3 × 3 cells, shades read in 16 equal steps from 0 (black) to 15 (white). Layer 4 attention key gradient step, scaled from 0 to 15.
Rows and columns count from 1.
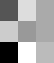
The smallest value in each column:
0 9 10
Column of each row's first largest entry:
2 1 2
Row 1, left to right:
5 13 10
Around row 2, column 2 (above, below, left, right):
13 15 12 10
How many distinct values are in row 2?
3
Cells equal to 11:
1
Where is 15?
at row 3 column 2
